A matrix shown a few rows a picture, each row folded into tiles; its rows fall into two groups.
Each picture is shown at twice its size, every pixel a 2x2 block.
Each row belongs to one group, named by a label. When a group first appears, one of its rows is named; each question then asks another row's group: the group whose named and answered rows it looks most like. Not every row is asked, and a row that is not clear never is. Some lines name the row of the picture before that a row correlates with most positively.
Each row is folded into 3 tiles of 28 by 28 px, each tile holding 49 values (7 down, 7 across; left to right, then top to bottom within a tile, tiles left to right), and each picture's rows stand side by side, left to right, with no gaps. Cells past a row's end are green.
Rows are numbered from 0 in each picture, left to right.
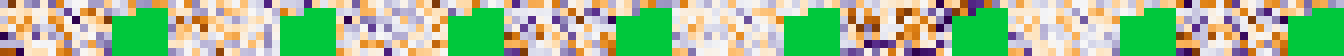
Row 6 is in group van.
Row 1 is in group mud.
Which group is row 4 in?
van
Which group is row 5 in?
mud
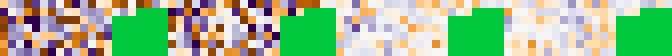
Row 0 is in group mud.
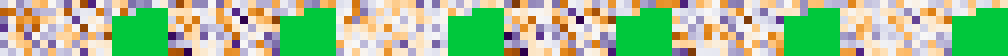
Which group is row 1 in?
van
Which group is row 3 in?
van
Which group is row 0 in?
mud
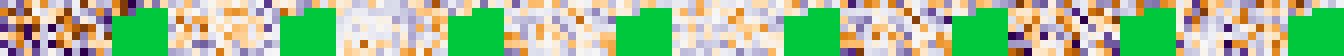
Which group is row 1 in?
mud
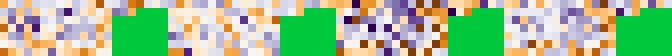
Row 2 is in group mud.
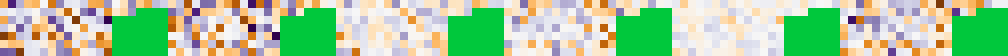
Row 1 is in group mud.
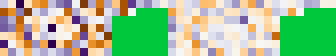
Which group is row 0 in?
mud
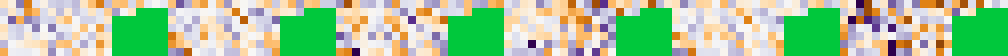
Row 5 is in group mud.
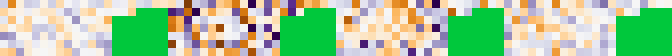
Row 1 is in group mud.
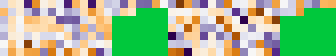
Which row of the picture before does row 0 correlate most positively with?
3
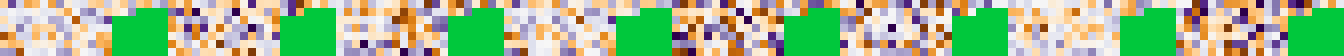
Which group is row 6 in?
mud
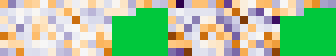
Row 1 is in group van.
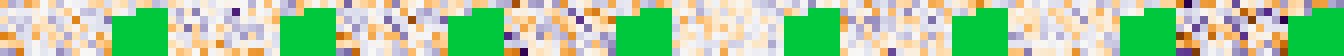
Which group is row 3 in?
van
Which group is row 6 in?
van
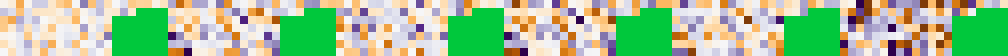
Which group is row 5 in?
mud
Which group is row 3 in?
van
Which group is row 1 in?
van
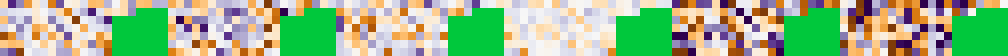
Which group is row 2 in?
mud
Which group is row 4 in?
van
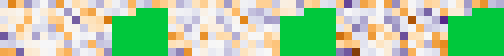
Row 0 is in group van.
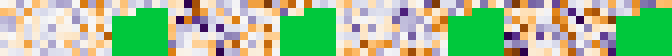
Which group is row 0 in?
mud
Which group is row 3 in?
van
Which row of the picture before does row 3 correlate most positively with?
0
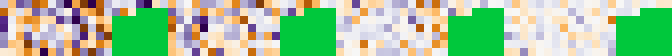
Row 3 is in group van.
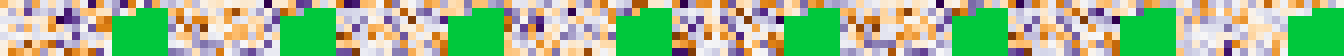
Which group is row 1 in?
mud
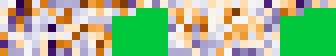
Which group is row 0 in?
mud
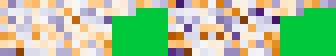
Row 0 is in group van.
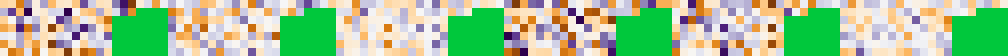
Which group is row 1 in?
mud
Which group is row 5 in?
van
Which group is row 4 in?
mud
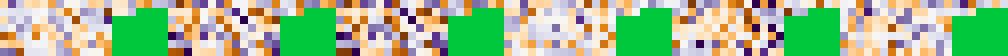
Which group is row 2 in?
van
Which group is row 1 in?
van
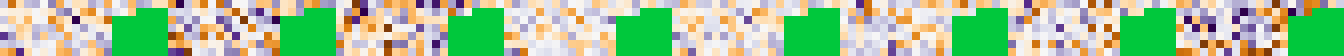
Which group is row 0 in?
van
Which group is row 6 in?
mud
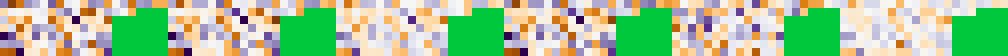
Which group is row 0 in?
van
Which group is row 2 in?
van
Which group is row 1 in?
van
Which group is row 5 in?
van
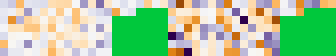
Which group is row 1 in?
van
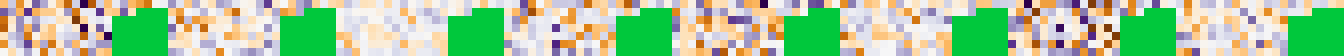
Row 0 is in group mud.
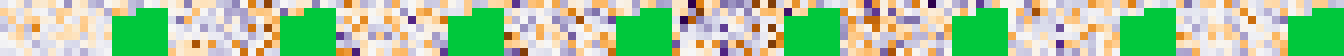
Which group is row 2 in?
van
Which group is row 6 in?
mud
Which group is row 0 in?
mud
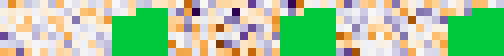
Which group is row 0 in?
van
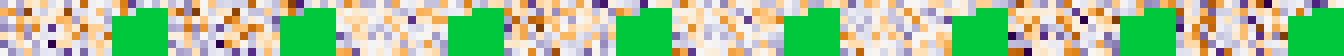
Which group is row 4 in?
van
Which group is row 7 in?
mud
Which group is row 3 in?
mud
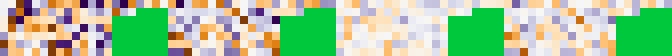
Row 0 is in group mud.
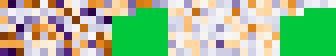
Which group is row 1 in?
mud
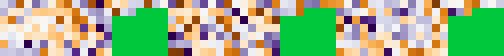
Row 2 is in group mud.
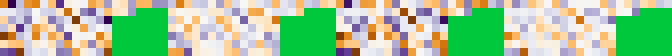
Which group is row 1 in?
van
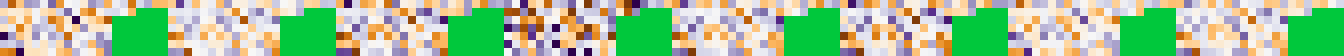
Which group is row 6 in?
van
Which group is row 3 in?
mud
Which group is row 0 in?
van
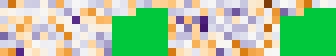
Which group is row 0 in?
van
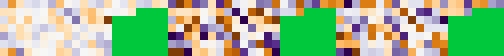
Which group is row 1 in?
van
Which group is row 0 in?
van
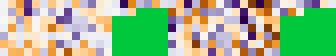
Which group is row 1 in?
mud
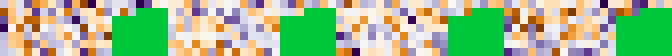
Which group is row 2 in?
van
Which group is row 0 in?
mud
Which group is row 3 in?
mud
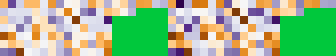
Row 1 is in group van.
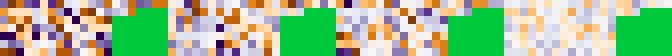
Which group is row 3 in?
mud
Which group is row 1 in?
mud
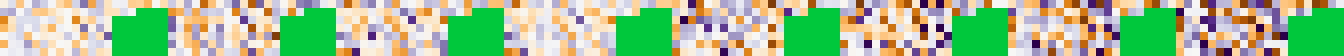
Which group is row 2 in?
van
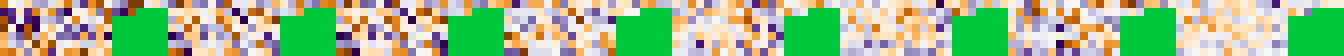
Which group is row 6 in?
mud
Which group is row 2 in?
van
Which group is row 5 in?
mud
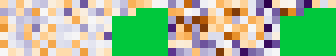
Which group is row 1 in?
mud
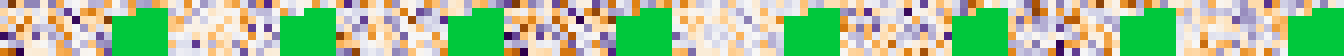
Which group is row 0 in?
van
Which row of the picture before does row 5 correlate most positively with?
0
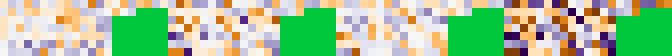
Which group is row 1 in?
van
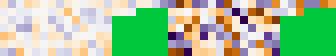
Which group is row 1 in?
van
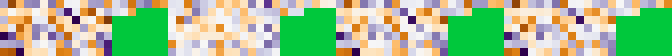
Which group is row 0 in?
van
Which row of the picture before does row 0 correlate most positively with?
1
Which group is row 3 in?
van
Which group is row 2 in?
van
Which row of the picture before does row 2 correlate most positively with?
1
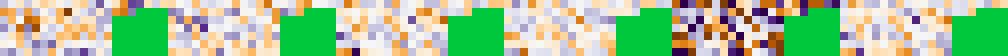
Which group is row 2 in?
van
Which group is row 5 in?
van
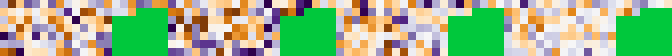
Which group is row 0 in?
van
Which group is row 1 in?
mud
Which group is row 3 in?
mud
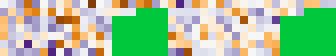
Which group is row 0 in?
mud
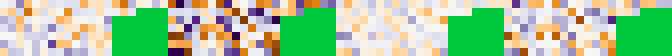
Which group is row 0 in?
mud
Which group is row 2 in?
van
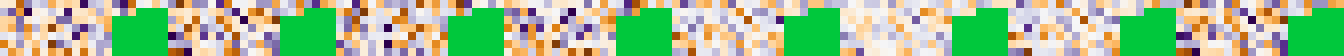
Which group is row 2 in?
mud
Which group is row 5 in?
van
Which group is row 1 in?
van
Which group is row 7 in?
van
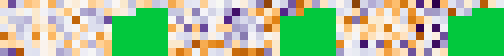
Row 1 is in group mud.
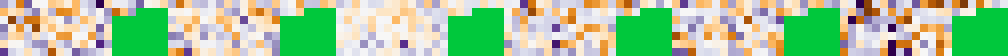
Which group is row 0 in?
mud
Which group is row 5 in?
mud
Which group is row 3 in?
mud
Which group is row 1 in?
van
